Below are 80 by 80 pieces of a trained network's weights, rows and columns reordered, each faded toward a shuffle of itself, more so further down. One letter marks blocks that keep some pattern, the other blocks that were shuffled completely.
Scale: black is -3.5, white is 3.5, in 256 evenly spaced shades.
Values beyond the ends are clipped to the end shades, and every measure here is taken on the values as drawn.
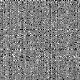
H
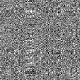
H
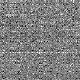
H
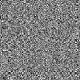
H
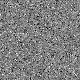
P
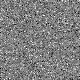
P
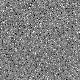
P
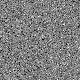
P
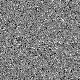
P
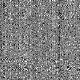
H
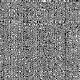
H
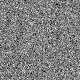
P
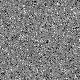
P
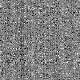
H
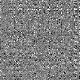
H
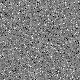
P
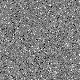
P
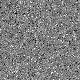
P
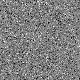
P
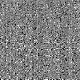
H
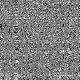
H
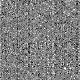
H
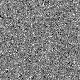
P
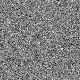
P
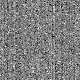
H
